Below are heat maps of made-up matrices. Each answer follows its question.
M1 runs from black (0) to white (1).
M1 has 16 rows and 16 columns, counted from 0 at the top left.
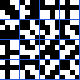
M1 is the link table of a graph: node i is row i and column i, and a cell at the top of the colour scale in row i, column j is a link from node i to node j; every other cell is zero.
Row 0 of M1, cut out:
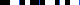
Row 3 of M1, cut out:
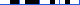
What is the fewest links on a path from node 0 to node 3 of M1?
1
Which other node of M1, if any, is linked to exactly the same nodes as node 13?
node 7
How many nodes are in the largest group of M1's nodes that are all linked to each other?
4
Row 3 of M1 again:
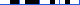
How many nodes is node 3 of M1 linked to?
9
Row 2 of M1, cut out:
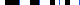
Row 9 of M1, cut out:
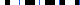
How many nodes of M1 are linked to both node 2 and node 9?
5
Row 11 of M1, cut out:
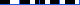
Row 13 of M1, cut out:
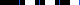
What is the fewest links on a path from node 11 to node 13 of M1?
2
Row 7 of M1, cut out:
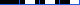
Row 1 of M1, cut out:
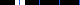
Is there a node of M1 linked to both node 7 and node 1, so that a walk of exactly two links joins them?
no
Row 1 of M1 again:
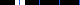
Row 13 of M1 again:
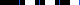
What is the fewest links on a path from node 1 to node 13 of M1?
3
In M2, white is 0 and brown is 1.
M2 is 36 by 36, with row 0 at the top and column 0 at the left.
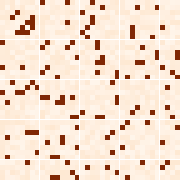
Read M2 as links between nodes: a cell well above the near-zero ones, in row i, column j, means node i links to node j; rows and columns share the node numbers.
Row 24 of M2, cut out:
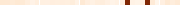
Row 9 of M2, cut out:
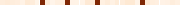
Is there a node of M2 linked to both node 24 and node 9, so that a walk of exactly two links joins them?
no
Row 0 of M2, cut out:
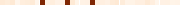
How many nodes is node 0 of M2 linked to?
3
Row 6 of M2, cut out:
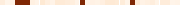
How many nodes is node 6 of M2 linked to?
5
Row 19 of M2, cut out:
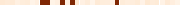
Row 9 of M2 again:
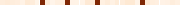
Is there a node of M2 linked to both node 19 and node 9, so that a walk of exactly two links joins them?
yes
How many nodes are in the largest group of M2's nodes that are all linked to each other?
3
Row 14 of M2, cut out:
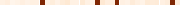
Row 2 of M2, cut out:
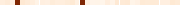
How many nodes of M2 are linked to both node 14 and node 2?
0
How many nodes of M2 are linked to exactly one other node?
0
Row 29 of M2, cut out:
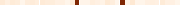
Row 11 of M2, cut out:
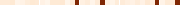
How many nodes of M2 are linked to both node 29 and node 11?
1
